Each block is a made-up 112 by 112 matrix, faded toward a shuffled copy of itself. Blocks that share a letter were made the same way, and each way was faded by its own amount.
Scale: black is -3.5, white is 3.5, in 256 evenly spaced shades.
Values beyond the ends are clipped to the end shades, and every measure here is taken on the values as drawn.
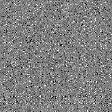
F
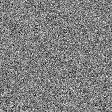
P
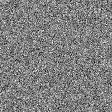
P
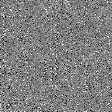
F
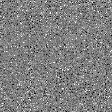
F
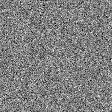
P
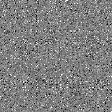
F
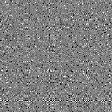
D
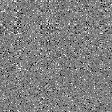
F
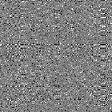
D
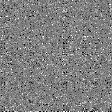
F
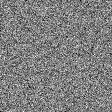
P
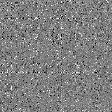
F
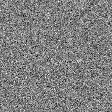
P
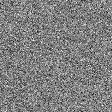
P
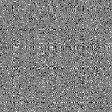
D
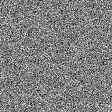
P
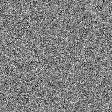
P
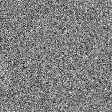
P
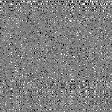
D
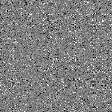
F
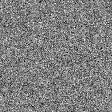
P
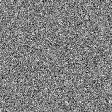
P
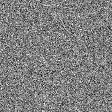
P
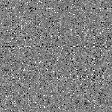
F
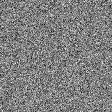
P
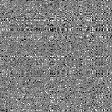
D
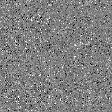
F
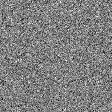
P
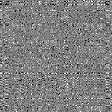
D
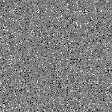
F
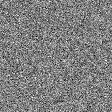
P
